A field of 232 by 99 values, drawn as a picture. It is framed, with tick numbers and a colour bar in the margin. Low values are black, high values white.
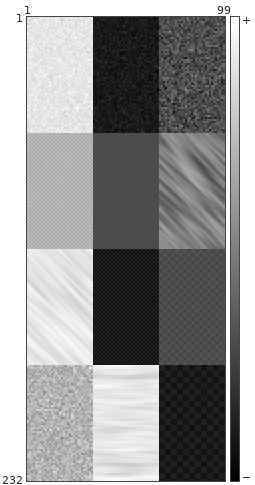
The table splits into 4 rows of 3 panels. Panel 1,1: very high, fine-grained, faint in contrast. Panel 1,2: very low, fine-grained, faint in contrast. Panel 1,3: low, fine-grained. Panel 2,1: high, checkered, faint in contrast. Panel 2,2: low, flat. Panel 2,3: middling, slanting down to the right. Panel 3,1: very high, slanting down to the right, faint in contrast. Panel 3,2: very low, checkered, faint in contrast. Panel 3,3: low, checkered, faint in contrast. Panel 4,1: high, fine-grained. Panel 4,2: very high, streaked across, faint in contrast. Panel 4,3: very low, checkered, faint in contrast.
